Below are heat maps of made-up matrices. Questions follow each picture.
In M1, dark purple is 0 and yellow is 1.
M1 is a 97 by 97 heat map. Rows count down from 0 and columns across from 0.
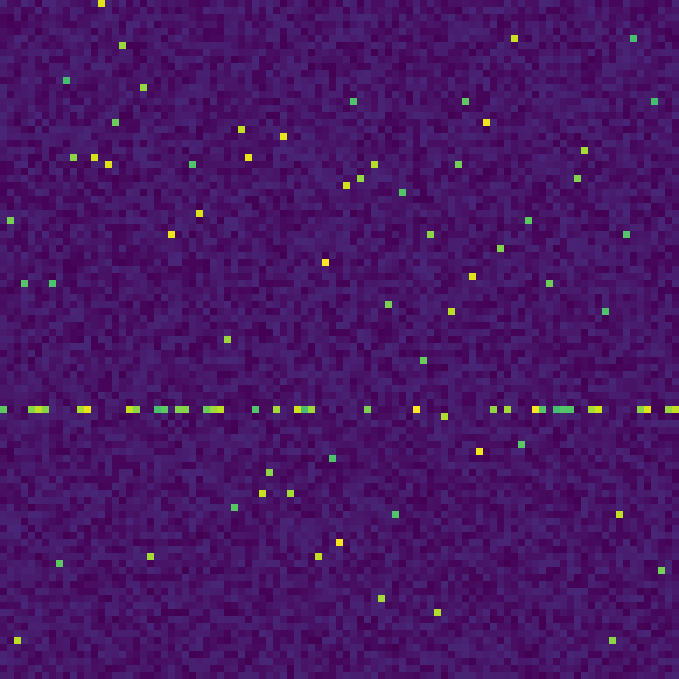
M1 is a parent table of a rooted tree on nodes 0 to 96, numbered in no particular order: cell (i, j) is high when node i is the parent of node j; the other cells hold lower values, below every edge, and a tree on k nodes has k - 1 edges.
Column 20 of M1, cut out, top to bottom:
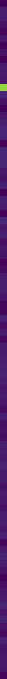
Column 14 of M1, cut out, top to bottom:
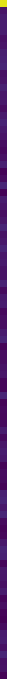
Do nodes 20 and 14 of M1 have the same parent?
no
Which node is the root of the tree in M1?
58
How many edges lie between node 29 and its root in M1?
1
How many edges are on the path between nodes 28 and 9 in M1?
4
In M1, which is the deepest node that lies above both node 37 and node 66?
58
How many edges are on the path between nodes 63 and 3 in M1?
5
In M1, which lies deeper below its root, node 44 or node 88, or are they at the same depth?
node 88
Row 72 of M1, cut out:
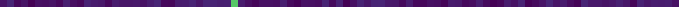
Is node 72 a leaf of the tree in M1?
no
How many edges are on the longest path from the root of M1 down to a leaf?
3
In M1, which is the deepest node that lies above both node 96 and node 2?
58
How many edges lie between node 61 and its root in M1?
3
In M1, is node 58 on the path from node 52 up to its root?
yes
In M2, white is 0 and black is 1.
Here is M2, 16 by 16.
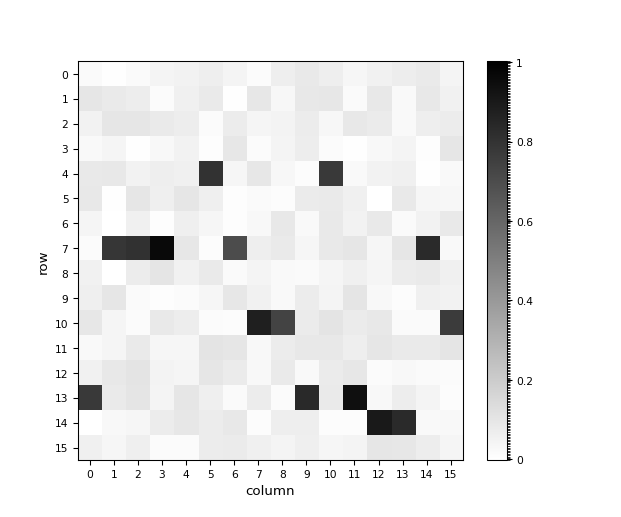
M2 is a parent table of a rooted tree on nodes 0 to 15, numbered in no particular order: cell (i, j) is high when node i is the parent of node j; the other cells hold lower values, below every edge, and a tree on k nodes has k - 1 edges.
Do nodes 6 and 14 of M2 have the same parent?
yes
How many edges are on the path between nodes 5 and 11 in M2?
6
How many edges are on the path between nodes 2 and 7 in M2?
1
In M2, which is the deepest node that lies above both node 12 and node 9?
14
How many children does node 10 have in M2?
3
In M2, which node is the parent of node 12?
14
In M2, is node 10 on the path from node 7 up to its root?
yes
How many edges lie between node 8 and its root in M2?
2
